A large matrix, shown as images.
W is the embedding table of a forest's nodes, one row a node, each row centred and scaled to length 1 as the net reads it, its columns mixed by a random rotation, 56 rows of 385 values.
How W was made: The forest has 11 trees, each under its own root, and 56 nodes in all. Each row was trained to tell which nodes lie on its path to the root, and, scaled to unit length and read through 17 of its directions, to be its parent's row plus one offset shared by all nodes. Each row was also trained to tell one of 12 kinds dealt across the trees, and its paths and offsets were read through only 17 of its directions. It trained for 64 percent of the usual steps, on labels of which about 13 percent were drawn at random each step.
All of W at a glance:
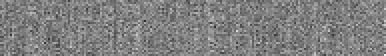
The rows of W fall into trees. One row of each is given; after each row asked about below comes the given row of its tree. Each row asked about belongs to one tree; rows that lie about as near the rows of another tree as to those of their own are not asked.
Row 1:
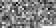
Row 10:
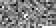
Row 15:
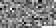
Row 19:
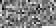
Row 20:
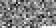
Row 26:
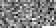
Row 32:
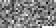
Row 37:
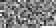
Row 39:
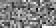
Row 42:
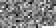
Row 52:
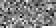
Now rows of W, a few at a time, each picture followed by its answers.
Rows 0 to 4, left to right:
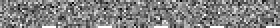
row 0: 19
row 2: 1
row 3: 32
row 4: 10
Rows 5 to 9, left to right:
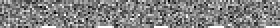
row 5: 15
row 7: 32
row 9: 15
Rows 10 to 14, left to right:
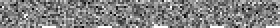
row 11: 15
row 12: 37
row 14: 19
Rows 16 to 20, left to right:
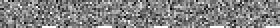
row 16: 32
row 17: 20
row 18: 32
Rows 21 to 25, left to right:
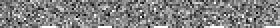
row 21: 37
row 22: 52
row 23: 42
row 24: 20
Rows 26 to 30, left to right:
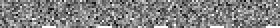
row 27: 52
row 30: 20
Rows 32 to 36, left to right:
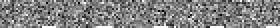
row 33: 37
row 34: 37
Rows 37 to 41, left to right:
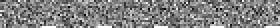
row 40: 39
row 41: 37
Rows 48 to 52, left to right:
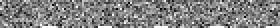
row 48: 52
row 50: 39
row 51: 20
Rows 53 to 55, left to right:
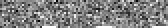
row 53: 1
